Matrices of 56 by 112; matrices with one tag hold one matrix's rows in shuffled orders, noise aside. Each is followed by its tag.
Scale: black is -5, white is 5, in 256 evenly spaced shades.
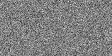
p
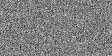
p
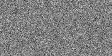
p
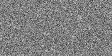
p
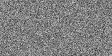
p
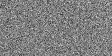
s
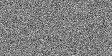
p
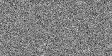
p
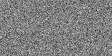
p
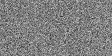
s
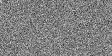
p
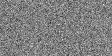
s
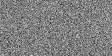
s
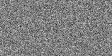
p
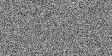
p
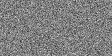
p
